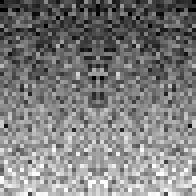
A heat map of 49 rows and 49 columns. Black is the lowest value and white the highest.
The values follow a bell shape. It is mirror symmetric from left to right. The grain is fine, like static. No single row or column stands out from its neighbours. There is an overall slope up to the bottom.
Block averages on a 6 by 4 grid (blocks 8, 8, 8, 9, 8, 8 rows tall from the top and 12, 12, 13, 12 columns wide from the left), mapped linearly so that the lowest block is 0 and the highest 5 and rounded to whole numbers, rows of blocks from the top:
0000
1111
2222
3333
4444
5555
